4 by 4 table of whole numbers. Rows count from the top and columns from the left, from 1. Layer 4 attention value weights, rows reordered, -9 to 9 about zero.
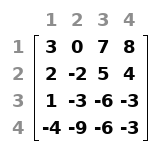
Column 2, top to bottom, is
0 -2 -3 -9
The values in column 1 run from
-4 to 3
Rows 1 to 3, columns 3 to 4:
7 8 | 5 4 | -6 -3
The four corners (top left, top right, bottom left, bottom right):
3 8 -4 -3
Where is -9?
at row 4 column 2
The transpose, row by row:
3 2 1 -4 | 0 -2 -3 -9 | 7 5 -6 -6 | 8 4 -3 -3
